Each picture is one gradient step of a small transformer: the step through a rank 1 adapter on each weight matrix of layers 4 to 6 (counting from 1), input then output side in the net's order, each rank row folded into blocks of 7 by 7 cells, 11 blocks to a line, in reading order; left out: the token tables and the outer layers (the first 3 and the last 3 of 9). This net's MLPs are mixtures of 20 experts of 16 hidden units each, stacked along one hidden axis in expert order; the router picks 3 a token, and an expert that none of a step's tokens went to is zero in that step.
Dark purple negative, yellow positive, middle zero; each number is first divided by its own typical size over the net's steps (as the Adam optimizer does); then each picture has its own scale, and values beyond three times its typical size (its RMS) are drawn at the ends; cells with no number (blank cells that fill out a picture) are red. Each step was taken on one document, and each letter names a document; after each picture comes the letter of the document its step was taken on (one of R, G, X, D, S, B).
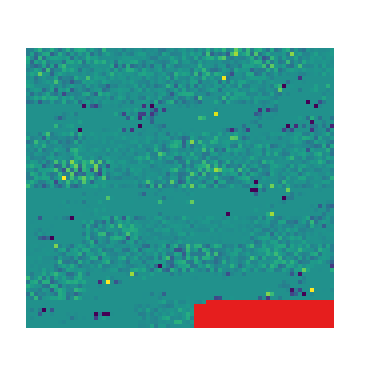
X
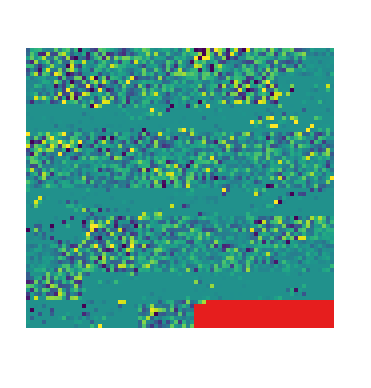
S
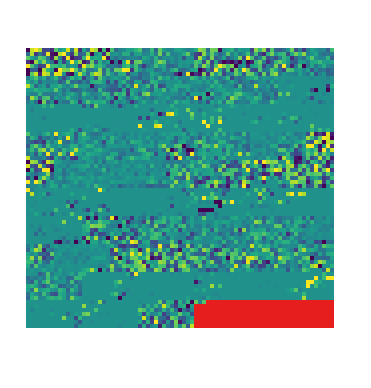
S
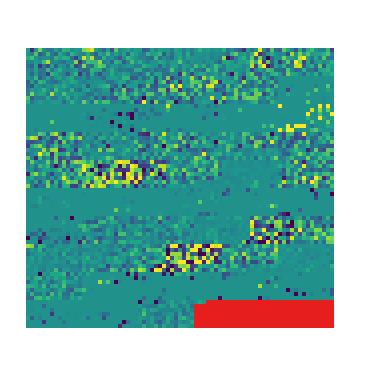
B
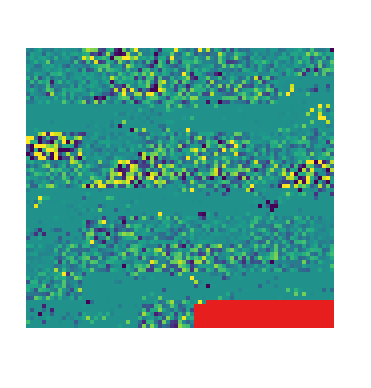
B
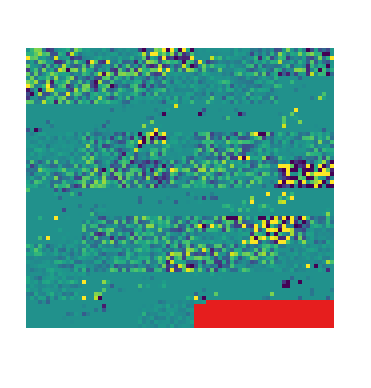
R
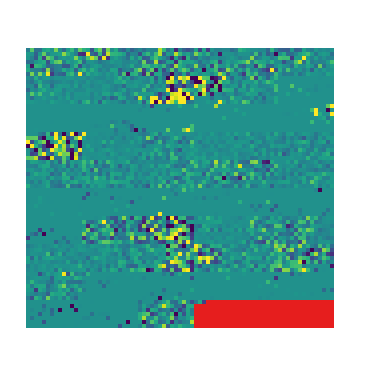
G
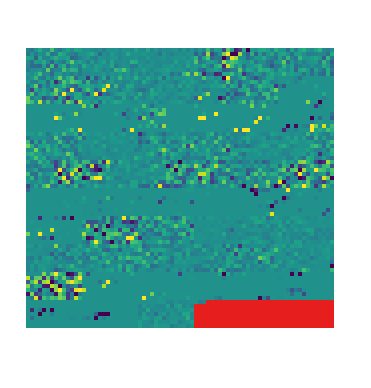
X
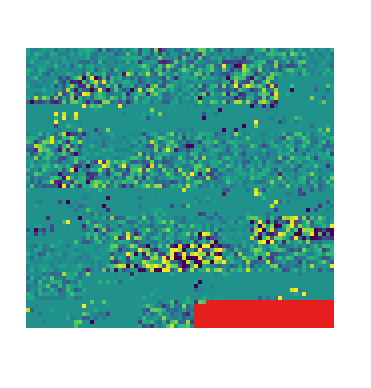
S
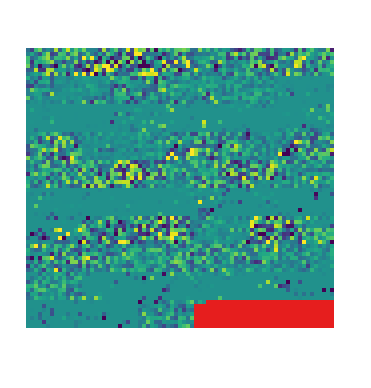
B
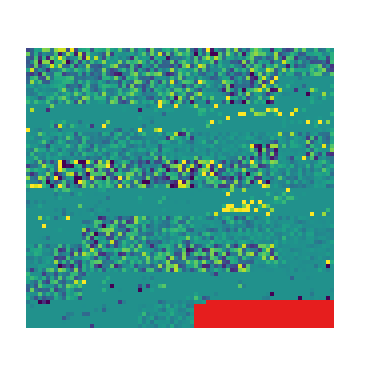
R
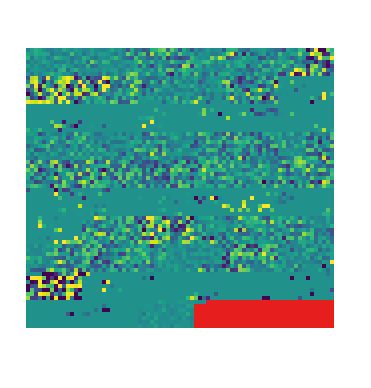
R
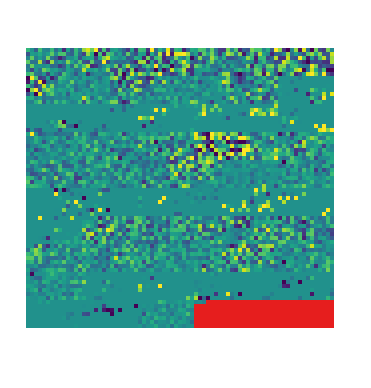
R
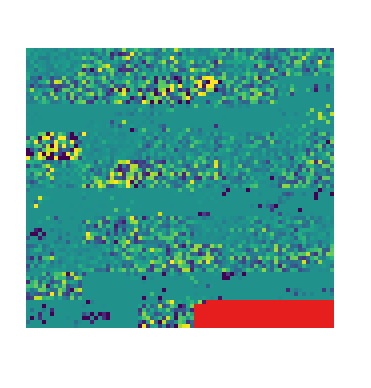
B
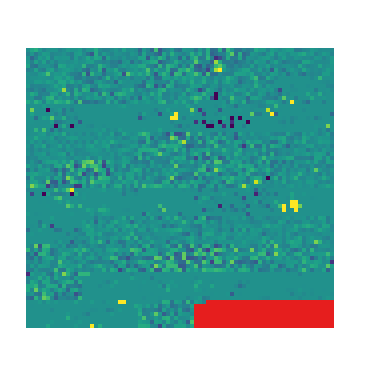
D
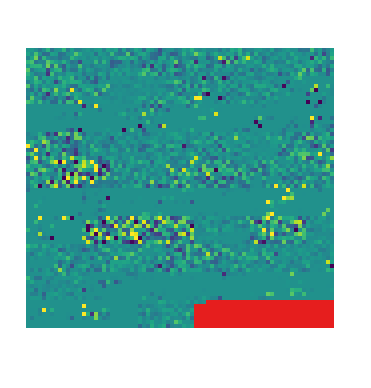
X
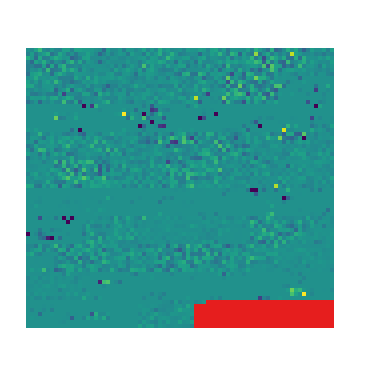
X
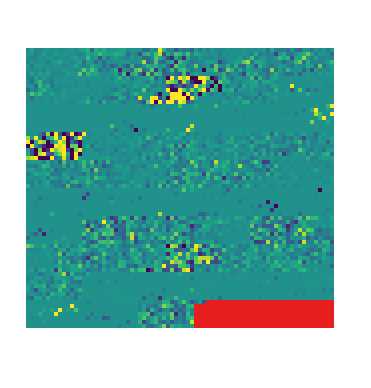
G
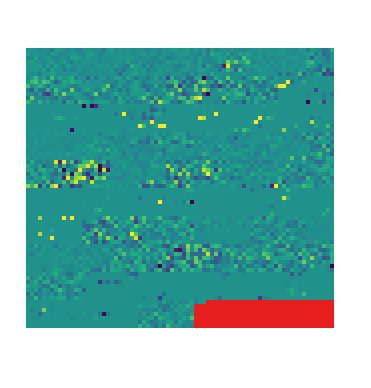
X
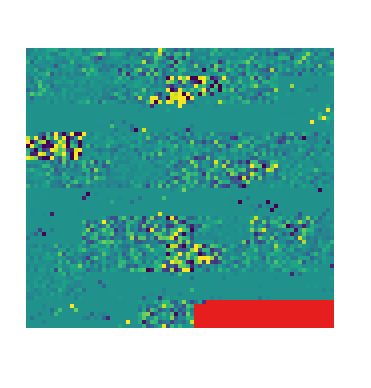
G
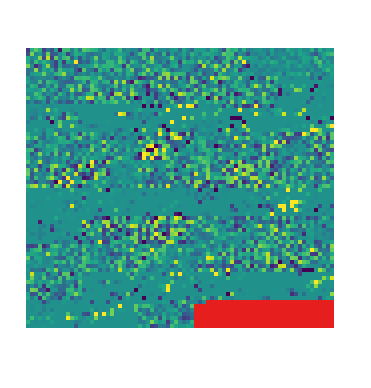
D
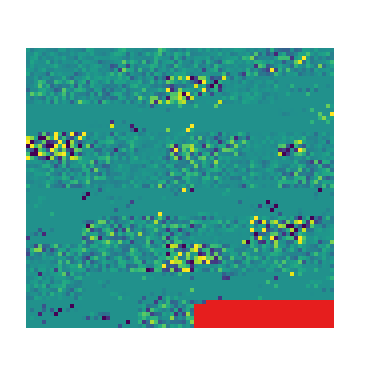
G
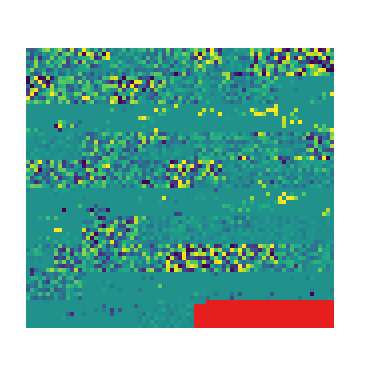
R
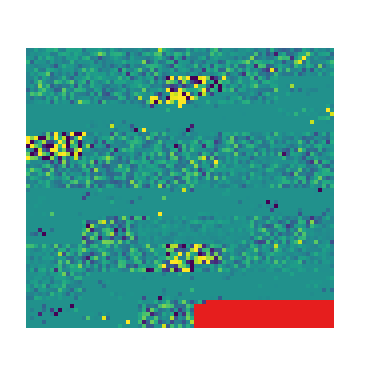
G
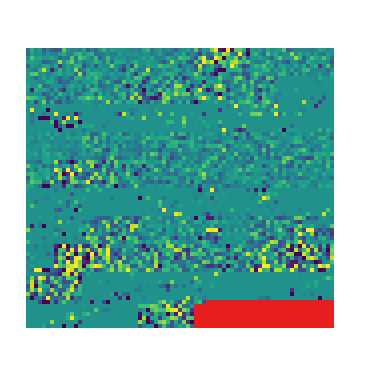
D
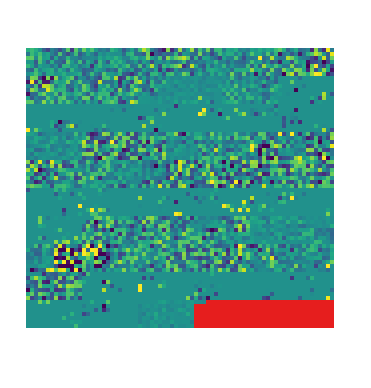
R
